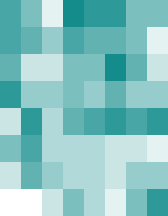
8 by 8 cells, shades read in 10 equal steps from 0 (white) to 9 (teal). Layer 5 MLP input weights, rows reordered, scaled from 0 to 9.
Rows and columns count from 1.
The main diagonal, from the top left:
7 6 2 5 7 2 4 8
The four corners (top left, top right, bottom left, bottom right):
7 5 0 8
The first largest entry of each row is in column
4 1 6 1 2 2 2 8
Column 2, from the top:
5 6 2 4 8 7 6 0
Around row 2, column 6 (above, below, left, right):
8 9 6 5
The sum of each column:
37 38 23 43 39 42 38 33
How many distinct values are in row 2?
5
